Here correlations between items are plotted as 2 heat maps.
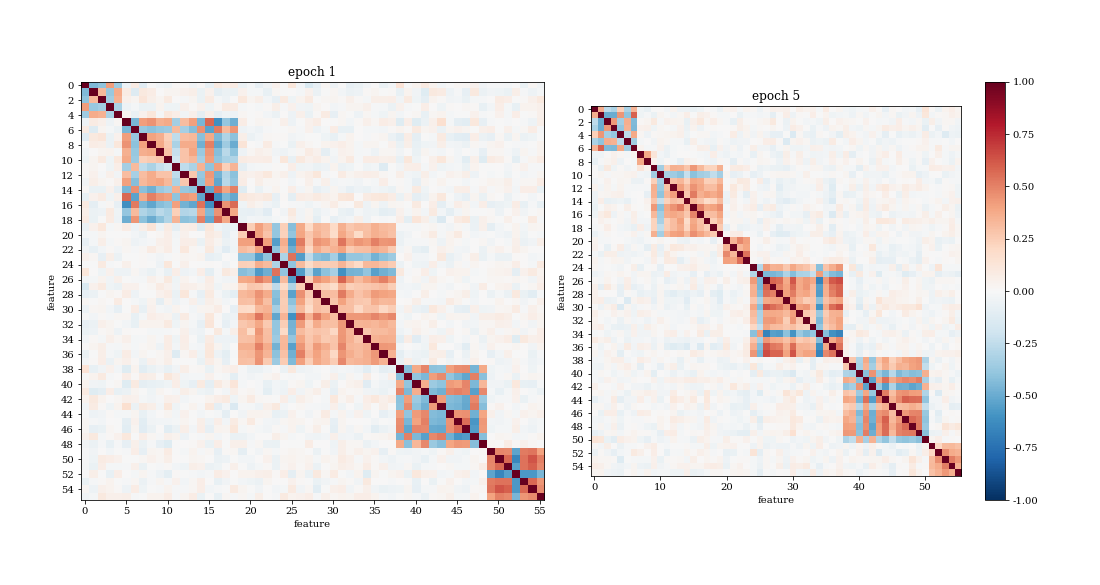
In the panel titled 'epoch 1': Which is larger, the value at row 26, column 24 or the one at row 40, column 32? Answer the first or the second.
the first
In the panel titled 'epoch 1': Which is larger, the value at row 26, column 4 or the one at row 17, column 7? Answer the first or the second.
the first
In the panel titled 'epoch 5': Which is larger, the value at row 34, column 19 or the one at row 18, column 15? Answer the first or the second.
the second
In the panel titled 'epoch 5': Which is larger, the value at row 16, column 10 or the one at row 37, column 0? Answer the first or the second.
the second
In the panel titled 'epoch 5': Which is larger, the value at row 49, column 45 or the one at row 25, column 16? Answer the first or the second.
the first
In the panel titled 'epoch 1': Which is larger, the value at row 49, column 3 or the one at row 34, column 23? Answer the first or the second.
the first
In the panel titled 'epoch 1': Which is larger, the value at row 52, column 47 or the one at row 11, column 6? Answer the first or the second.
the second
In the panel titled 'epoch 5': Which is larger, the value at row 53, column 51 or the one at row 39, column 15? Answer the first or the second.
the first
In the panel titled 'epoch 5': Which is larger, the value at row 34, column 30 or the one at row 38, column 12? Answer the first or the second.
the second
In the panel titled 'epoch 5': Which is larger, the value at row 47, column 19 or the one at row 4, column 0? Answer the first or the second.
the second
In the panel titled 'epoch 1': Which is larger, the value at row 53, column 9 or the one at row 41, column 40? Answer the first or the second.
the second
